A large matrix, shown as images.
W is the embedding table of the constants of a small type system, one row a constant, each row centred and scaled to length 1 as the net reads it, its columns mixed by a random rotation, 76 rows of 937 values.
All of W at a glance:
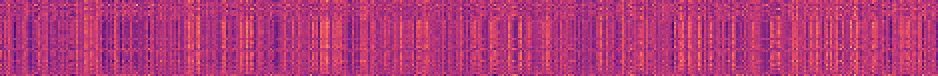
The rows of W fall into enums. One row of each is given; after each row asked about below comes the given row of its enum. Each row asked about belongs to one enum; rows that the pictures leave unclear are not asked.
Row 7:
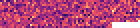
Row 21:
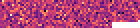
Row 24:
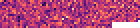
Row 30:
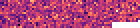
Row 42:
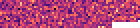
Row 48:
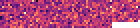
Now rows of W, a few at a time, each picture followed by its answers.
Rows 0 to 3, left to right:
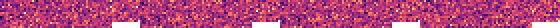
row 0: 48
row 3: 7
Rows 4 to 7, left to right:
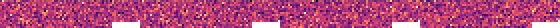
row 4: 21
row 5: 21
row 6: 48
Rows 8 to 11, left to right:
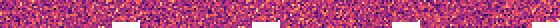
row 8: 42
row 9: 42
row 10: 21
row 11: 7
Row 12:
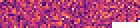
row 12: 24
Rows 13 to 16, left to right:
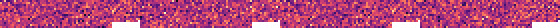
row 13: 7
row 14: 48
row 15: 7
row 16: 24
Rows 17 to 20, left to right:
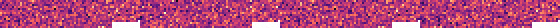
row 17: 42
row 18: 48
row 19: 42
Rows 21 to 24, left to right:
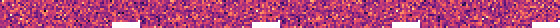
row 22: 30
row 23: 30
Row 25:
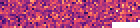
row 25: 30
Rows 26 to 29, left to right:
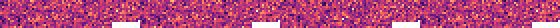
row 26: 30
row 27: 30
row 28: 24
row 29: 30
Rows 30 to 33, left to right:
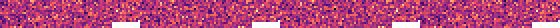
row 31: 42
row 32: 42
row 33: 30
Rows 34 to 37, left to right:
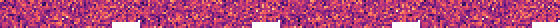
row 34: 24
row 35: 30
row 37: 24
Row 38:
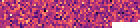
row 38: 21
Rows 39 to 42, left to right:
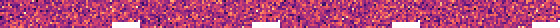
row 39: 48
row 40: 30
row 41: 24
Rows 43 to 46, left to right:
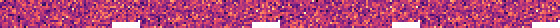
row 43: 24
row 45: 48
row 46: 30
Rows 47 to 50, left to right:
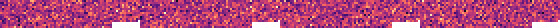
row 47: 30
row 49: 7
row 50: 21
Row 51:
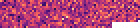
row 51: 24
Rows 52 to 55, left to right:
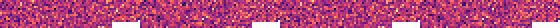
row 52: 42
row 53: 24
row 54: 42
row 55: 24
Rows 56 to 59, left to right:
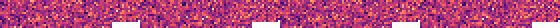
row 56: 30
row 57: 24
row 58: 30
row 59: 24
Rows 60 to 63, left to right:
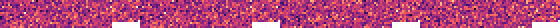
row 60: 48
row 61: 48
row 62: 30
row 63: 42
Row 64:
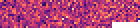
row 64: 24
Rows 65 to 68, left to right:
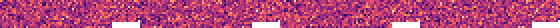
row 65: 24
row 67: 7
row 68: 42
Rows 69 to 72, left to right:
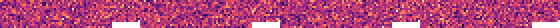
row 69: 24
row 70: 7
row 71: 30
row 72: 21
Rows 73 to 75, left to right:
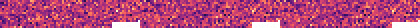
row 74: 7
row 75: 7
